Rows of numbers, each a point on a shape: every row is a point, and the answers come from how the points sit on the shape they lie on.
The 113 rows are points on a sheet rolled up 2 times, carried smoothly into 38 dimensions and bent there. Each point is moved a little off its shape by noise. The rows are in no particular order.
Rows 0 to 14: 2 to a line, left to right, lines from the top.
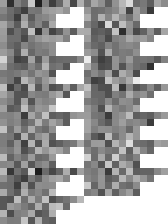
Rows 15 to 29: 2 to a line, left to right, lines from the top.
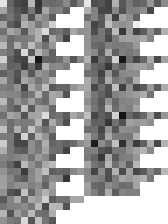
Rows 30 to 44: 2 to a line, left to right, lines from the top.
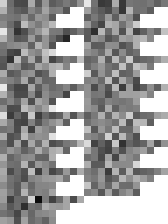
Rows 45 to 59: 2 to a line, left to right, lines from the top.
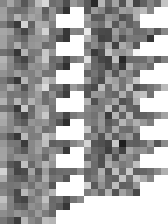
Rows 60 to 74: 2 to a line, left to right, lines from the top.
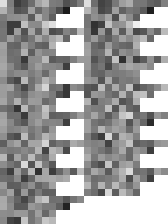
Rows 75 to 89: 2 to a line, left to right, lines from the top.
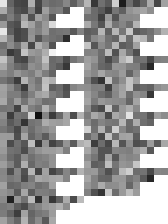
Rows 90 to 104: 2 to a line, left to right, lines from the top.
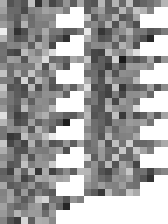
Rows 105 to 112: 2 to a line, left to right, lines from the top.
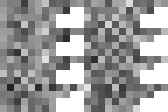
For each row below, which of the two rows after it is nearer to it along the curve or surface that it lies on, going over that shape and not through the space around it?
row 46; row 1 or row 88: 1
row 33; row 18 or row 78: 78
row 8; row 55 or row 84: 55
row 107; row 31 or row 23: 23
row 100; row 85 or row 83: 85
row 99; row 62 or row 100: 100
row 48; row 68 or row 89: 89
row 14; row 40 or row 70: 70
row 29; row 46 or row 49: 46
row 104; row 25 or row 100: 25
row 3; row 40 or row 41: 40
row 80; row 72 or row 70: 70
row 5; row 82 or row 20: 20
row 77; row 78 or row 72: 72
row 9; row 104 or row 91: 104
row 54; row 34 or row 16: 34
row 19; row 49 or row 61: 61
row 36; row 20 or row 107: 20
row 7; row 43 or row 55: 43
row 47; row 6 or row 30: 30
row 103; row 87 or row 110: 87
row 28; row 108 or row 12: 108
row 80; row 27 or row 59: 59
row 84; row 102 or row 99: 102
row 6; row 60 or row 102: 102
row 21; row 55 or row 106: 55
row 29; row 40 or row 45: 45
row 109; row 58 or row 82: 58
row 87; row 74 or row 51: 74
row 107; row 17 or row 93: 17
